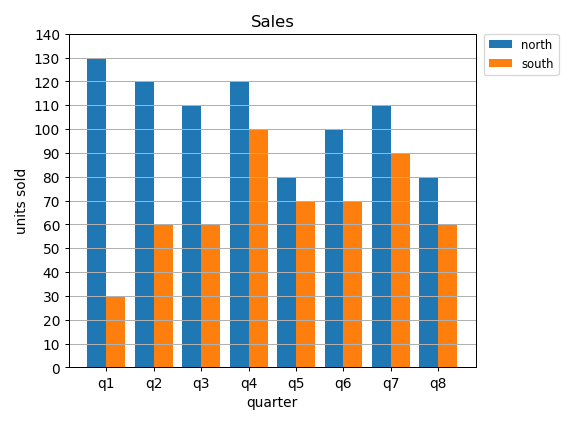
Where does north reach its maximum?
q1
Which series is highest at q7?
north
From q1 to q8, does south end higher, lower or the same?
higher
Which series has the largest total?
north
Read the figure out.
Title: Sales
x-axis: quarter, ticks q1 q2 q3 q4 q5 q6 q7 q8
y-axis: units sold, ticks 0 10 20 30 40 50 60 70 80 90 100 110 120 130 140
Legend: north, south
Values:
north: 130 120 110 120 80 100 110 80
south: 30 60 60 100 70 70 90 60
